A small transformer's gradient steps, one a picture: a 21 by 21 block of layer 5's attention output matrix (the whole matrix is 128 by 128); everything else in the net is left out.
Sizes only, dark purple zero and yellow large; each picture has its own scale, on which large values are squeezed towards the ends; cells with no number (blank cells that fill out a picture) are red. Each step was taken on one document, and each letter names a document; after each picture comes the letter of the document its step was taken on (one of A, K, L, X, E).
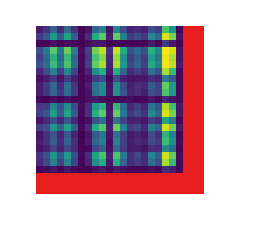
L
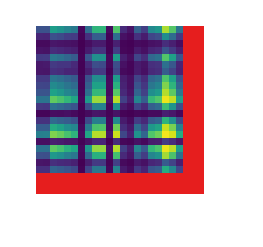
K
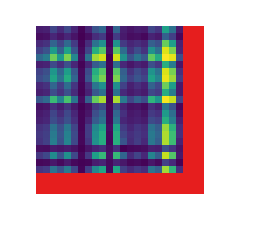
L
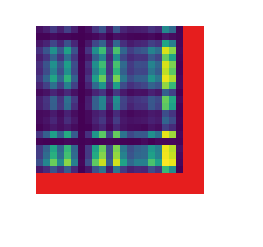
L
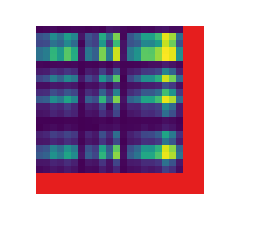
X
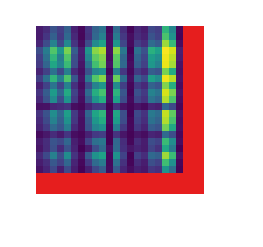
L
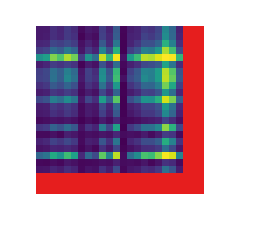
X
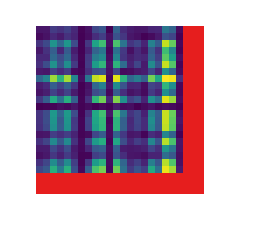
L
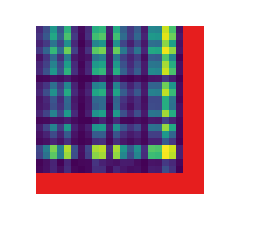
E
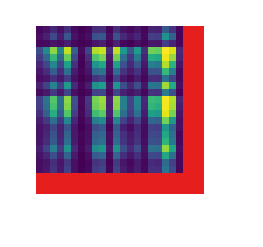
E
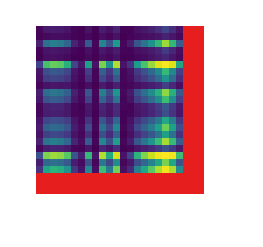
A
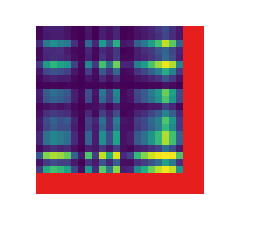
A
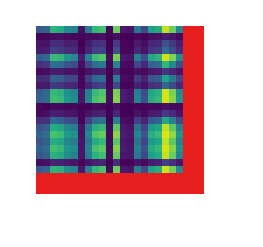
K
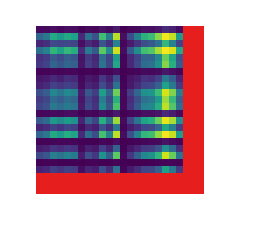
X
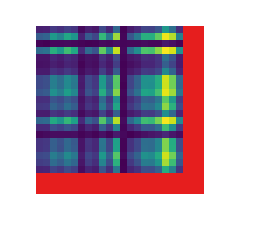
X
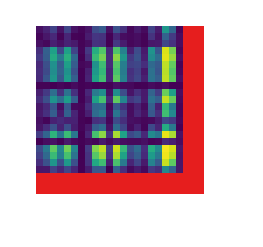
L
